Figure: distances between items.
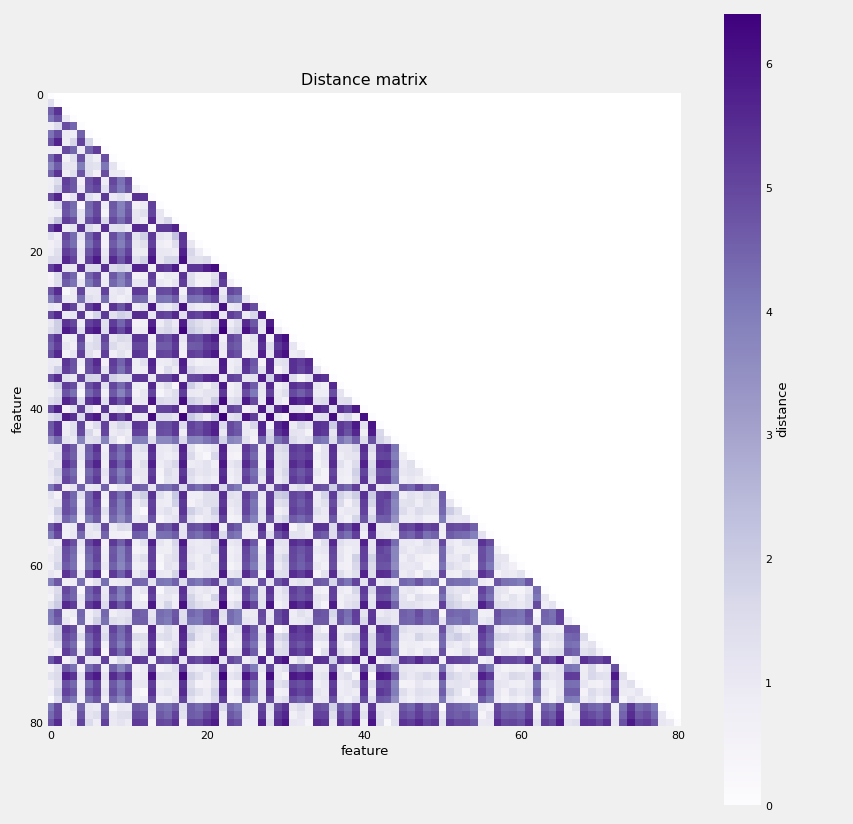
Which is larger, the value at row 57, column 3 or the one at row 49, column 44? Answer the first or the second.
the first
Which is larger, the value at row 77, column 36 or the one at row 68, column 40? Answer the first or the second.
the second
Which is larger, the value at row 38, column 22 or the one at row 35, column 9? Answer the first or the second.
the first
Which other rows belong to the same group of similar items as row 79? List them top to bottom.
2, 3, 5, 6, 8, 9, 10, 13, 17, 22, 25, 26, 28, 31, 32, 33, 36, 40, 42, 43, 44, 50, 55, 56, 62, 66, 67, 72, 78, 80
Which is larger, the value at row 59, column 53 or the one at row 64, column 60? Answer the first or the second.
the first
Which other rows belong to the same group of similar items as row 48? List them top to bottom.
0, 1, 4, 7, 11, 12, 14, 15, 16, 18, 19, 20, 21, 23, 24, 27, 29, 30, 34, 35, 37, 38, 39, 41, 45, 46, 47, 49, 51, 52, 53, 54, 57, 58, 59, 60, 61, 63, 64, 65, 68, 69, 70, 71, 73, 74, 75, 76, 77
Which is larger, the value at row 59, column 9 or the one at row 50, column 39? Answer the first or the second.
the second
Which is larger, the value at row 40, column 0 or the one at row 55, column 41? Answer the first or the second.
the second
